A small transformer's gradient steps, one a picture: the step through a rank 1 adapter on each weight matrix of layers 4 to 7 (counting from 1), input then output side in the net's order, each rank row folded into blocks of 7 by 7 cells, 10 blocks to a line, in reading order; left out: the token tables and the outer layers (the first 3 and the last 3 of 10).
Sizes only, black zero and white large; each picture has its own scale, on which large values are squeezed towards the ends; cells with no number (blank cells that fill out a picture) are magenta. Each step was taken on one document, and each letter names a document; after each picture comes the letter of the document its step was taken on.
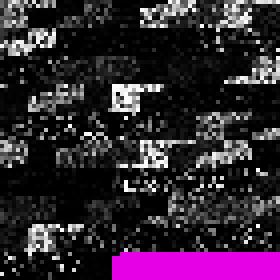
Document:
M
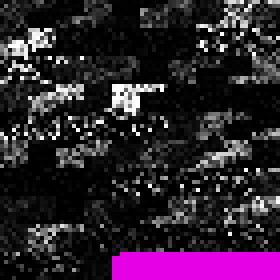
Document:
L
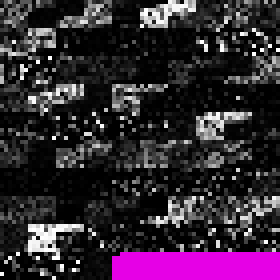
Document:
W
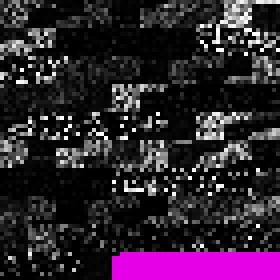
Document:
M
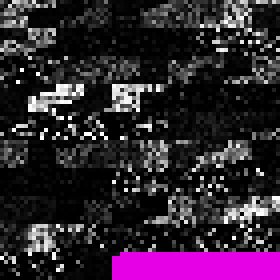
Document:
M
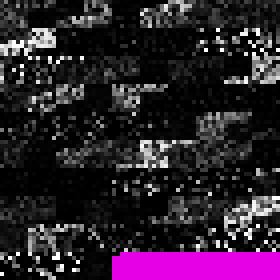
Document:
W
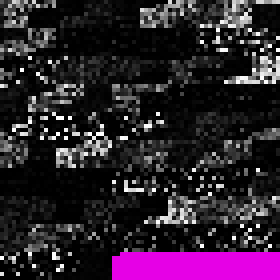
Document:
M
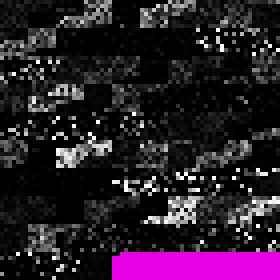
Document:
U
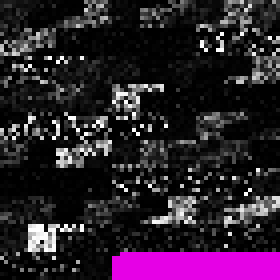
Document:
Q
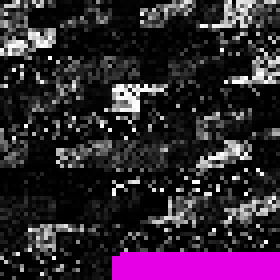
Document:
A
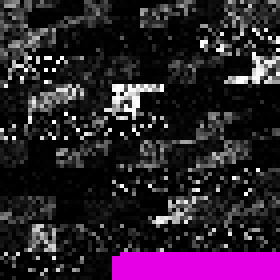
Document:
L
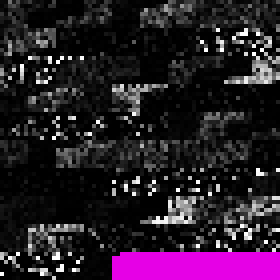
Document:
W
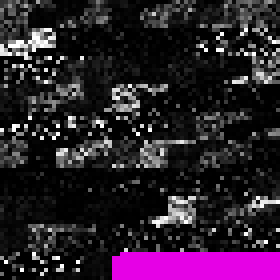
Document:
A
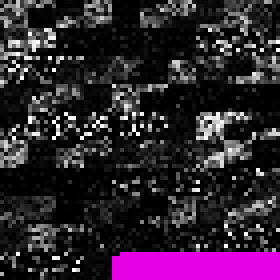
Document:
Q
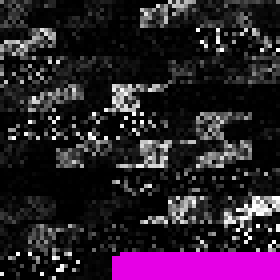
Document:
U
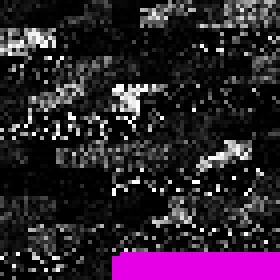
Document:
A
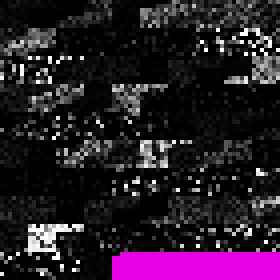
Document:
W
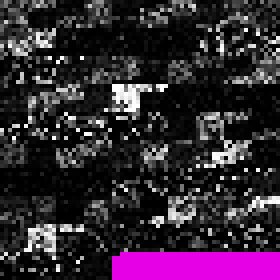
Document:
Q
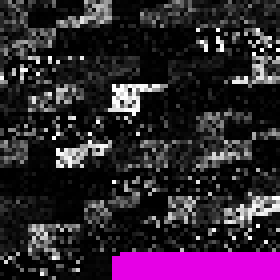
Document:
W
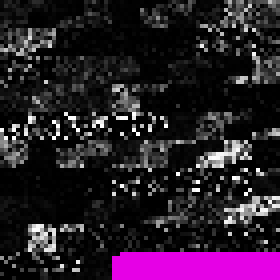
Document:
L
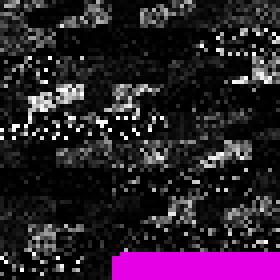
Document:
A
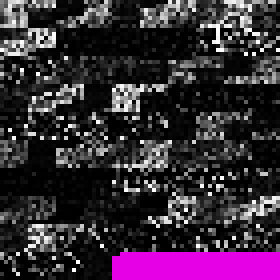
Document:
M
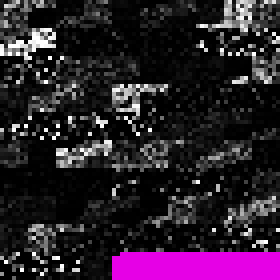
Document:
A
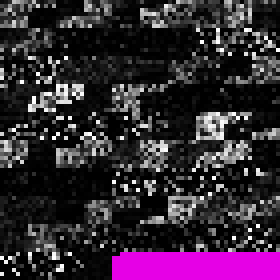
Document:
M
